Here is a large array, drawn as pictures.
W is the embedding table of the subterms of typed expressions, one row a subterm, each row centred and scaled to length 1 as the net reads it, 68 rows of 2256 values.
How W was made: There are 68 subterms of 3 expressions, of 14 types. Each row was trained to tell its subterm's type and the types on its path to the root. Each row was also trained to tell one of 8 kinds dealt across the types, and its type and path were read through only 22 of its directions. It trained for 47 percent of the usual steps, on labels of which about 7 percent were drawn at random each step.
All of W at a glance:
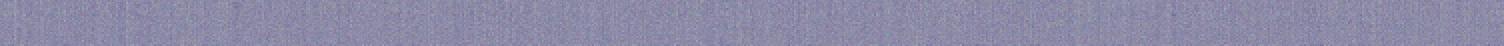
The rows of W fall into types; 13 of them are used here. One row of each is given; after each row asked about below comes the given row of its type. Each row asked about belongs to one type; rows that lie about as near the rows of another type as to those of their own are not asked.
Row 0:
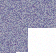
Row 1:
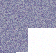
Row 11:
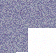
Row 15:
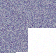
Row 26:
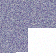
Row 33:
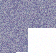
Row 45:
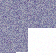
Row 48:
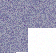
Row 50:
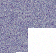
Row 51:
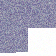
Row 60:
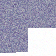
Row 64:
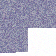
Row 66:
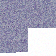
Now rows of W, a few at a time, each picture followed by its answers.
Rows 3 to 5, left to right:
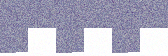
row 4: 33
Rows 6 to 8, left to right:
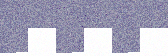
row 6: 11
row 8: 33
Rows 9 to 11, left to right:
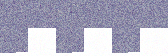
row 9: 45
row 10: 64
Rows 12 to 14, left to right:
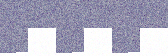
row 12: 1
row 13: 51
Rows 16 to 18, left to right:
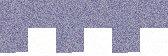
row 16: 51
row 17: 15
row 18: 11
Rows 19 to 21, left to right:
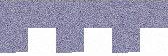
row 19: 51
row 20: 15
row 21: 11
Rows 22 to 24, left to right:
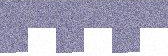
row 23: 11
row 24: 66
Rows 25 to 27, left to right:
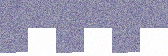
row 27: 33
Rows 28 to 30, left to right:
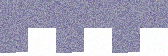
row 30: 60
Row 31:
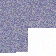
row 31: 1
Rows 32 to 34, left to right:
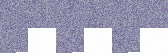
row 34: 0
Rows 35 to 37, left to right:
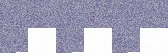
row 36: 15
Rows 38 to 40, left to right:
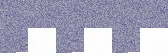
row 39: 66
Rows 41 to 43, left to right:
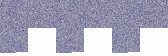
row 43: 45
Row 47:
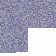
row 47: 33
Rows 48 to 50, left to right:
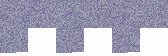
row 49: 60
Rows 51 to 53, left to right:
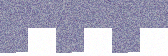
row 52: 45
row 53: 33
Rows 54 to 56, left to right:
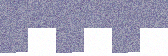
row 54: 60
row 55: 1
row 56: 11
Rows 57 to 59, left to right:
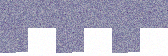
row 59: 45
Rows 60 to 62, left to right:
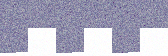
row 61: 1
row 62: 66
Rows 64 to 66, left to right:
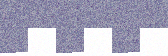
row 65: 51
